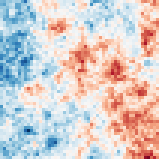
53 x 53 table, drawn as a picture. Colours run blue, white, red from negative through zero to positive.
No regular stripes run through it. On average the colour sits 50% of the way up the scale. Values rise toward the right. The ninth with the highest average is the bottom right. The texture is blotchy.
